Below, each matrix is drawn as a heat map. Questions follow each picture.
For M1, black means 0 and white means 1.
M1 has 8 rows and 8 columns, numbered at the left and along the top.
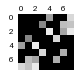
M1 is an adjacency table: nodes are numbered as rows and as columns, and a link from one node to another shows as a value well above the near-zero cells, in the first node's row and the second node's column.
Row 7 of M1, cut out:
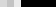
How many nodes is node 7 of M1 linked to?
3
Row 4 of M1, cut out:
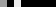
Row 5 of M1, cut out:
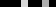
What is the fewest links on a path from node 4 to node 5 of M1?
3
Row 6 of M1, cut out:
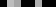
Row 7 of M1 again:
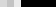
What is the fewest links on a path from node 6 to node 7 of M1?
2
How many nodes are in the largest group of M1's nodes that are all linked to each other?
2
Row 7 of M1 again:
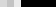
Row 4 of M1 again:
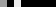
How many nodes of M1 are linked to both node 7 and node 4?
2
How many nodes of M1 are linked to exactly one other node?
0
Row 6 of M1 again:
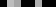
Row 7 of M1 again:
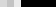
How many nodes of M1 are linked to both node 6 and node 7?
2
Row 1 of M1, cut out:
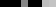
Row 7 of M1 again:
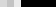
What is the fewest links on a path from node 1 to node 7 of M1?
1
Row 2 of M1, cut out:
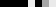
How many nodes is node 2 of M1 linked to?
3
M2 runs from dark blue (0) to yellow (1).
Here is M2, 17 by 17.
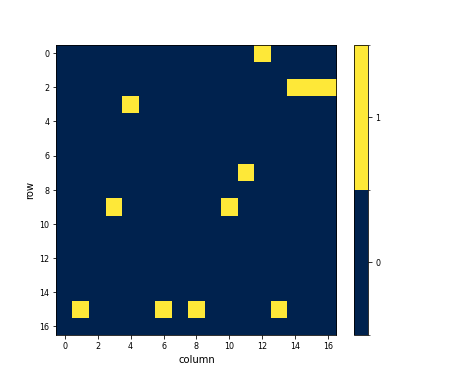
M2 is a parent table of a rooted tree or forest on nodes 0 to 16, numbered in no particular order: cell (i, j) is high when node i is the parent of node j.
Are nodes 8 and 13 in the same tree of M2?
yes
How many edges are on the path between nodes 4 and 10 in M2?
3
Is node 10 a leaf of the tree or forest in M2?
yes
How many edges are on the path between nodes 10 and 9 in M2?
1
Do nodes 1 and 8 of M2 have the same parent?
yes
